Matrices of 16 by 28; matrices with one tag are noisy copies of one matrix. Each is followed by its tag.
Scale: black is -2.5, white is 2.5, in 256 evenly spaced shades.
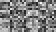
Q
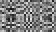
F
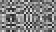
F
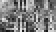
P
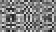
F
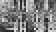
P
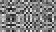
F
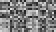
Q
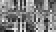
P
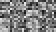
Q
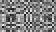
F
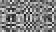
F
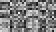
Q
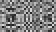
F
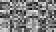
Q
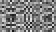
F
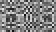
F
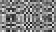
F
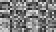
Q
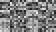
Q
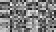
Q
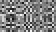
F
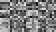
Q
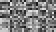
Q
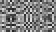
F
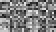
Q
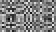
F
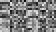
Q
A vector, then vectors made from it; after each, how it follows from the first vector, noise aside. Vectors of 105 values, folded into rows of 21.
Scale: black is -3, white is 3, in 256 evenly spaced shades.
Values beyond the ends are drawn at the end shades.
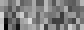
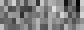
reversed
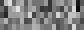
wrapped around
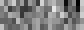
reversed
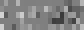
partly zeroed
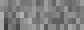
shrunk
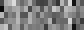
wrapped around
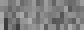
shrunk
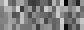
wrapped around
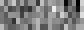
reversed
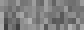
shrunk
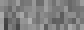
shrunk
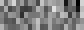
reversed
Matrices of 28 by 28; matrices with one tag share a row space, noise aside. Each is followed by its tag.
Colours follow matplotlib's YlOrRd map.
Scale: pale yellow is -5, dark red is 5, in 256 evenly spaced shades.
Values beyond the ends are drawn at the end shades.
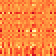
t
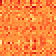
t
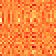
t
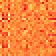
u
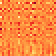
t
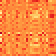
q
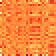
q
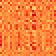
t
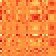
q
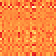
t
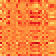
q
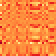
q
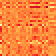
q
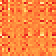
u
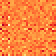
u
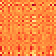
t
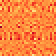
t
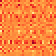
t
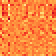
u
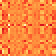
u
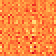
t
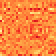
q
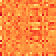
q
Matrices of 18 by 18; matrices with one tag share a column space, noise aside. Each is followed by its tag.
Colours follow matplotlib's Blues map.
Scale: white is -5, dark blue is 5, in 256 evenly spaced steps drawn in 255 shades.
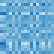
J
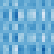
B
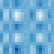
B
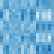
B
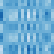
B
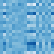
J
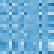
J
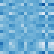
J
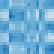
B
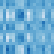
B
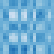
B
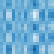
B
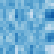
B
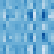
B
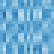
B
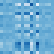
J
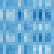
B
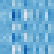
B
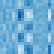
B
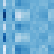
B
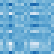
J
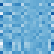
J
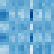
B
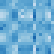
B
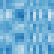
B
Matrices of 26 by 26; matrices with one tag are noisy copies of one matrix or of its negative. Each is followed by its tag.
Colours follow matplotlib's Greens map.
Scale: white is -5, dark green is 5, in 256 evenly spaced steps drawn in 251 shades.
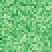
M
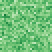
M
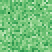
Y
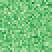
Y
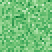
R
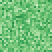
R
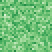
M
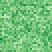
M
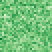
M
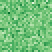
Y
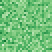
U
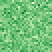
Y
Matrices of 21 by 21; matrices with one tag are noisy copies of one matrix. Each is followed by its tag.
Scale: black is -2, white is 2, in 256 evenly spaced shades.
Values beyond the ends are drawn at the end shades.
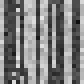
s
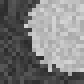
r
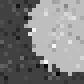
r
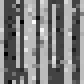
s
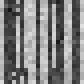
s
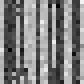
s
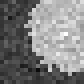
r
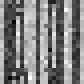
s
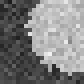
r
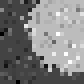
r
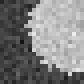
r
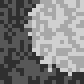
r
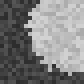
r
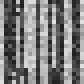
s
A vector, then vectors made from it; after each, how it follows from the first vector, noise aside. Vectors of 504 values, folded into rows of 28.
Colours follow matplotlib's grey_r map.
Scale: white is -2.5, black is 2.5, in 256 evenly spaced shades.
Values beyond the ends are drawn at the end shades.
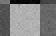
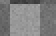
shrunk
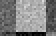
reversed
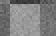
shrunk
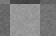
shrunk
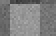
shrunk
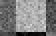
reversed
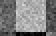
reversed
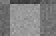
shrunk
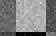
reversed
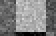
reversed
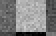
reversed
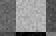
reversed
